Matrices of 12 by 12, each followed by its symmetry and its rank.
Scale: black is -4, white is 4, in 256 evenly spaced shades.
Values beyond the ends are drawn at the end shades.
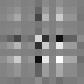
symmetric, rank one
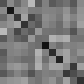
symmetric, full rank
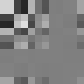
symmetric, rank one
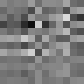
neither, rank two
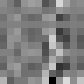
neither, rank two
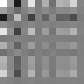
symmetric, rank one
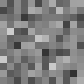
neither, full rank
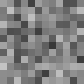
neither, full rank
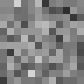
neither, full rank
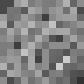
symmetric, full rank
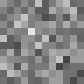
symmetric, full rank
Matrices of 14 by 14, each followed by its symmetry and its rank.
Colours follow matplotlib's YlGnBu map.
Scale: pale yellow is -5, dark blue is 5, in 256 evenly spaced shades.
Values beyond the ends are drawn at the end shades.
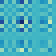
symmetric, rank one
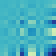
symmetric, rank one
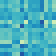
antisymmetric, rank two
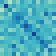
symmetric, full rank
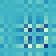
symmetric, rank one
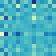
antisymmetric, rank two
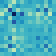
symmetric, rank two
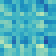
antisymmetric, rank two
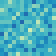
symmetric, full rank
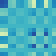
symmetric, rank one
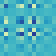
symmetric, rank one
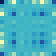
symmetric, rank one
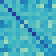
symmetric, full rank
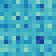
symmetric, rank two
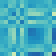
symmetric, rank two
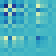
symmetric, rank one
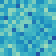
symmetric, full rank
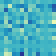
antisymmetric, rank two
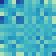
symmetric, rank two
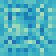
antisymmetric, rank two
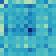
symmetric, rank two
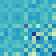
symmetric, rank two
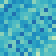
symmetric, full rank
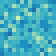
symmetric, full rank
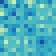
symmetric, rank two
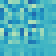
antisymmetric, rank two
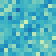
symmetric, full rank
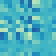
antisymmetric, rank two
